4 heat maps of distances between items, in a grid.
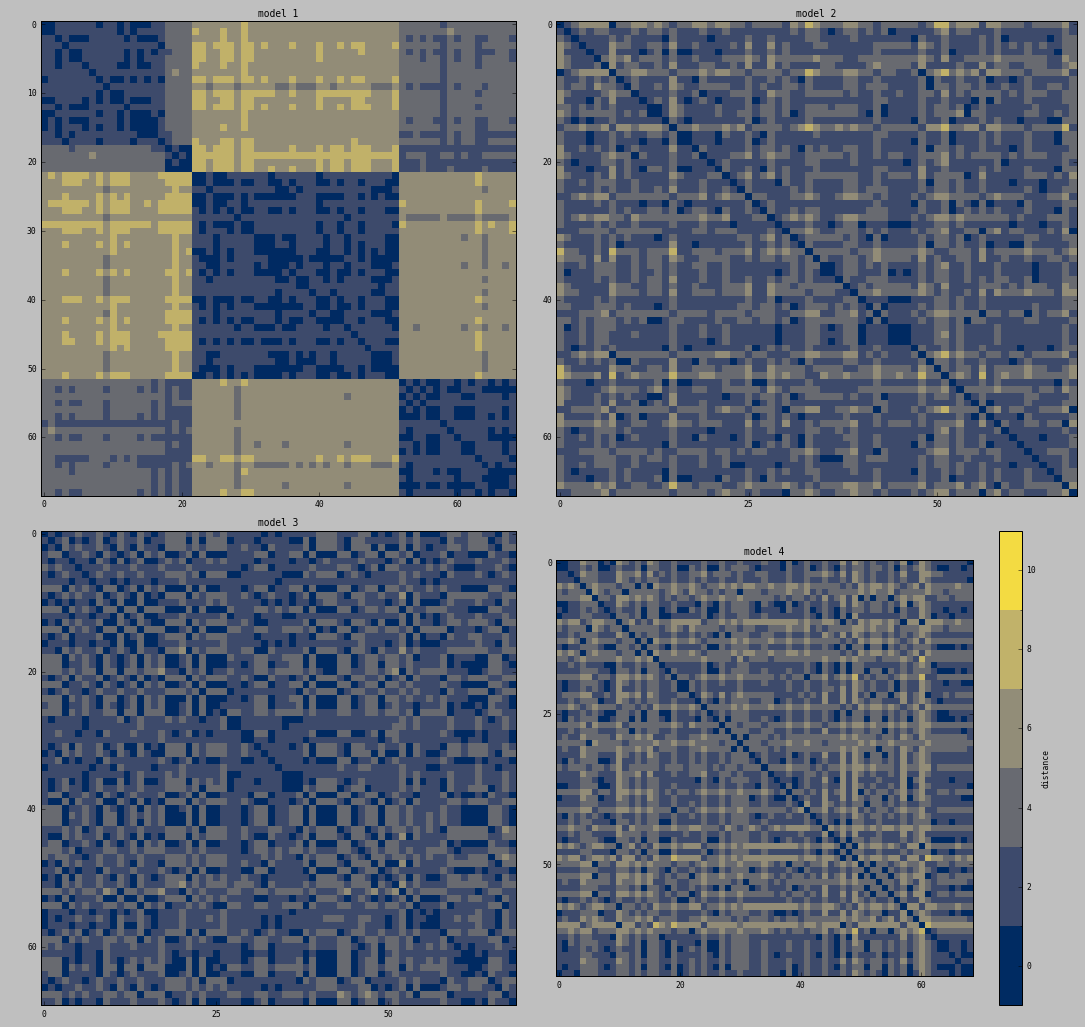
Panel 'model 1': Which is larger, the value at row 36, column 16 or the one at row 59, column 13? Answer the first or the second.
the first
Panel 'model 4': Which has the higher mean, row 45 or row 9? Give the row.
45
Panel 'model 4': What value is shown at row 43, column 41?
4
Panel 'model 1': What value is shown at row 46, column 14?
6
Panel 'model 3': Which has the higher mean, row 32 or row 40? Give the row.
32
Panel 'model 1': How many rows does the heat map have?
69
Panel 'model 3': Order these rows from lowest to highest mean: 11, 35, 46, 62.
62, 35, 11, 46
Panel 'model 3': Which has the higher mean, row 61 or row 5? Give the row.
5
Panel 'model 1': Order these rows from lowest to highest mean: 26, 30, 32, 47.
32, 47, 30, 26
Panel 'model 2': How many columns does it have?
69
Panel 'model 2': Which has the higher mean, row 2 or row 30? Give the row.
30
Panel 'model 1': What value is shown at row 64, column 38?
6
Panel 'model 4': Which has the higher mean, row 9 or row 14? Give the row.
14
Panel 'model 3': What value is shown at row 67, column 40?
2
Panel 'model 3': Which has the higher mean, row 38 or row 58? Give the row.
58
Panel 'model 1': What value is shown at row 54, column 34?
6
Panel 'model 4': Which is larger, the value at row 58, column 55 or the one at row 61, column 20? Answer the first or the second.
the second
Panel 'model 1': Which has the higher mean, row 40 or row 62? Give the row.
40
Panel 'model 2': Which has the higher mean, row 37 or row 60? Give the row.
37
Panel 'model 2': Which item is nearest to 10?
19
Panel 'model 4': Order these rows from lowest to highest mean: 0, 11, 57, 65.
65, 0, 11, 57
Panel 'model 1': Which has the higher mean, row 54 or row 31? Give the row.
54
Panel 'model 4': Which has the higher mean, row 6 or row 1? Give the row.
6
